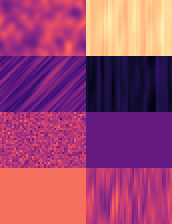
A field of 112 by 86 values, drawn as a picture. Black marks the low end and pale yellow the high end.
The table splits into 4 rows of 2 panels. Panel 1,1: middling, blotchy. Panel 1,2: very high, streaked downward, faint in contrast. Panel 2,1: low, slanting up to the right. Panel 2,2: very low, streaked downward, faint in contrast. Panel 3,1: middling, fine-grained. Panel 3,2: low, flat. Panel 4,1: high, flat. Panel 4,2: middling, streaked downward.
